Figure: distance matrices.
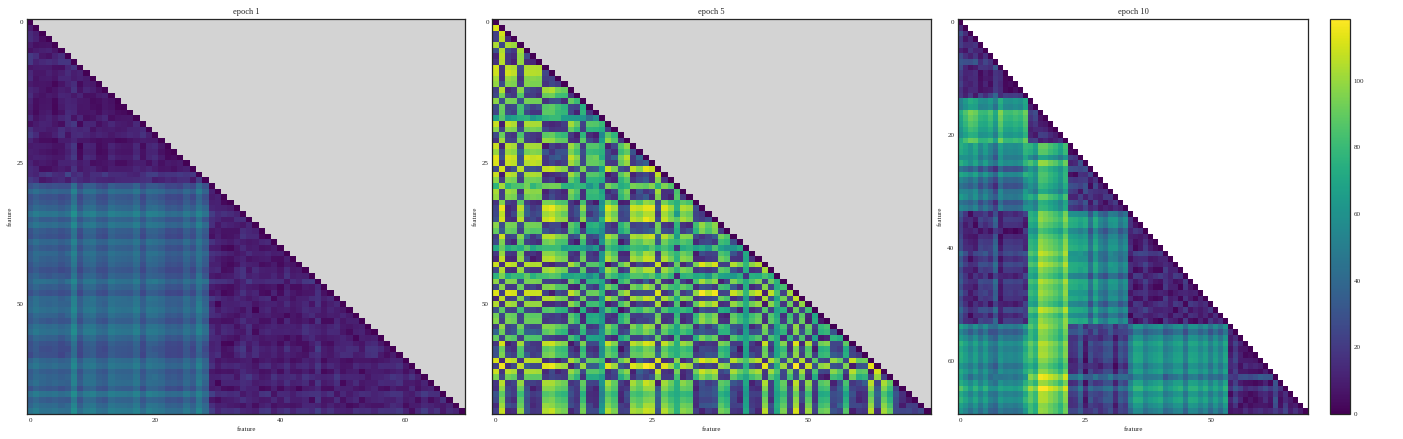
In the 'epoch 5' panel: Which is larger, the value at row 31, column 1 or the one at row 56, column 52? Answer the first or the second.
the first
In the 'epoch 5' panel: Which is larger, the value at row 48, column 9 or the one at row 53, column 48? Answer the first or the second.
the second
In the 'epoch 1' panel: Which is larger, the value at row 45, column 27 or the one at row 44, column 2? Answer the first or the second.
the first
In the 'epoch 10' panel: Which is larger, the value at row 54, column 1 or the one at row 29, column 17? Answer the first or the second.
the second
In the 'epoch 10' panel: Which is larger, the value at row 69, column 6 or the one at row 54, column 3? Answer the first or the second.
the second
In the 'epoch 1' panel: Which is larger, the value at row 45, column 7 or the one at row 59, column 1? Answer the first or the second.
the first
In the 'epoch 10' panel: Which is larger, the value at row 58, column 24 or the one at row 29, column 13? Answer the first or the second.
the second
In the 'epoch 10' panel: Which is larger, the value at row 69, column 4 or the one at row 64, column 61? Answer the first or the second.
the first
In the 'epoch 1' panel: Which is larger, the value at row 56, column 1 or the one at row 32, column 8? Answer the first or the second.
the first
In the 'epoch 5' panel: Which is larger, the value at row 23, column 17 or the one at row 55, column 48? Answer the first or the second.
the second
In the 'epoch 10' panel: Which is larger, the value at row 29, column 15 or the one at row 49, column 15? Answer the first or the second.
the second
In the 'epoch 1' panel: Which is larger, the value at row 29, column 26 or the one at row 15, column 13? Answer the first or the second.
the first
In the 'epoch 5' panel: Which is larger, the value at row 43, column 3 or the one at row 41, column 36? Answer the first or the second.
the first
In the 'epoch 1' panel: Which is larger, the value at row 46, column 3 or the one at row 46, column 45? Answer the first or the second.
the first
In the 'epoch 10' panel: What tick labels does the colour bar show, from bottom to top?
0, 20, 40, 60, 80, 100
